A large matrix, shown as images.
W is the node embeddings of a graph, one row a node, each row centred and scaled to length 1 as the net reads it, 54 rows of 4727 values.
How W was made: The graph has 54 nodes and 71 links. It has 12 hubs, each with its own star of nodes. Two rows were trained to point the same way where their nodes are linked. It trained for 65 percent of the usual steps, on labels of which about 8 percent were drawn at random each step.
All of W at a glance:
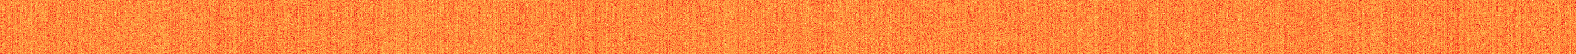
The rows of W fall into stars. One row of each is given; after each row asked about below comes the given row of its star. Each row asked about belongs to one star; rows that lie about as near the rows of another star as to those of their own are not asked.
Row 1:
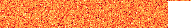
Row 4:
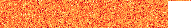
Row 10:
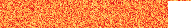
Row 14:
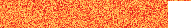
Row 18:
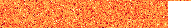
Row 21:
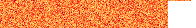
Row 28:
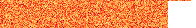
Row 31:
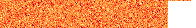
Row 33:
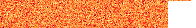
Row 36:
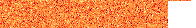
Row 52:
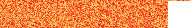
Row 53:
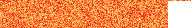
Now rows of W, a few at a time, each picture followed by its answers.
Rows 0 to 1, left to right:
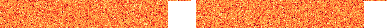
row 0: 4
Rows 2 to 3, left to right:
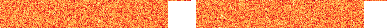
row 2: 1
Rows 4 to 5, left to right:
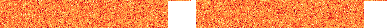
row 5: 4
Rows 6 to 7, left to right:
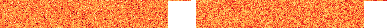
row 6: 21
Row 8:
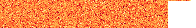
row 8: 52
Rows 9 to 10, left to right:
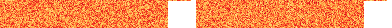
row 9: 31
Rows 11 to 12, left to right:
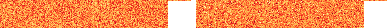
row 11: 21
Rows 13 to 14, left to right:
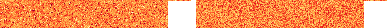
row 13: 31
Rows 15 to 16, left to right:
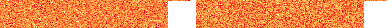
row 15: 14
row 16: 36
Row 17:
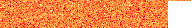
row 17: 53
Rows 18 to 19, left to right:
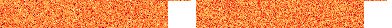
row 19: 28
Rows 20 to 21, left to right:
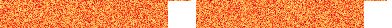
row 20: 18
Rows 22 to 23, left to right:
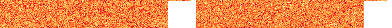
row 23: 36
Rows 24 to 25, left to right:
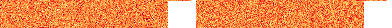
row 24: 52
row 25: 33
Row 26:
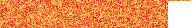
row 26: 33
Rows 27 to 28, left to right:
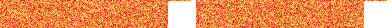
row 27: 1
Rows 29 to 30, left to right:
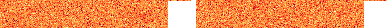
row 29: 53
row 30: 14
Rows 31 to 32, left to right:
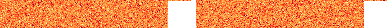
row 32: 1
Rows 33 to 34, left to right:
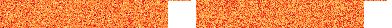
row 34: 28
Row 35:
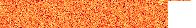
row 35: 52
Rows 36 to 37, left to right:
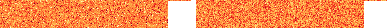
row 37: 21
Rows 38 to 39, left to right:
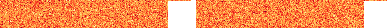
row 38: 28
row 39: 53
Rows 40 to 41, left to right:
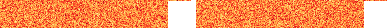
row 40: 52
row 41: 14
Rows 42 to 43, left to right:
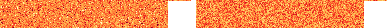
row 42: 18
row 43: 31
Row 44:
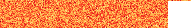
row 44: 31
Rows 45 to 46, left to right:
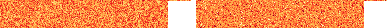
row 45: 33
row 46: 10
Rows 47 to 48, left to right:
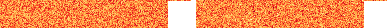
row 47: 1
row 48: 52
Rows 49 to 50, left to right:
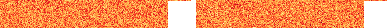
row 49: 4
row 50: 36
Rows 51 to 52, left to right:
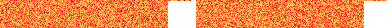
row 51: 33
